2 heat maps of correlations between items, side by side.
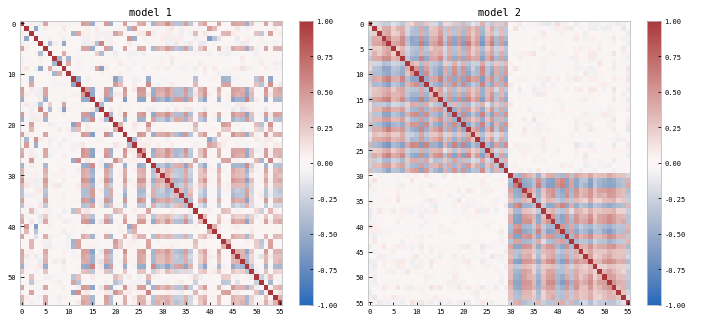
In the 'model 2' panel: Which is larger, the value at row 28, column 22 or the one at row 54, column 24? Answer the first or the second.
the first
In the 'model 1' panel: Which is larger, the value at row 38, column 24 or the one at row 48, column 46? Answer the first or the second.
the first
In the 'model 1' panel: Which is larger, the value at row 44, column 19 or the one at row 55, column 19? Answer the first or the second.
the first
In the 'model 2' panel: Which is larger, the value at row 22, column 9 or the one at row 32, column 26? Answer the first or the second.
the second
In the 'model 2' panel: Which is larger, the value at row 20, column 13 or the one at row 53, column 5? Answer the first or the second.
the second
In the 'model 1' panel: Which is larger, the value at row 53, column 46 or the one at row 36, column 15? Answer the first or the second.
the second
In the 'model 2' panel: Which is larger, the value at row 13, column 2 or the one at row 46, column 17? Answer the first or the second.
the first
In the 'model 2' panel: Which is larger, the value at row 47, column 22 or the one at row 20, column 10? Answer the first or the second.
the second
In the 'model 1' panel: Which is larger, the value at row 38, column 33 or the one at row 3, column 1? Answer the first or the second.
the first
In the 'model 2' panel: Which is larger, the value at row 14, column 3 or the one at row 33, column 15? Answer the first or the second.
the first
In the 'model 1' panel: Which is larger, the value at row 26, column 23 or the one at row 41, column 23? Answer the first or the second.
the first
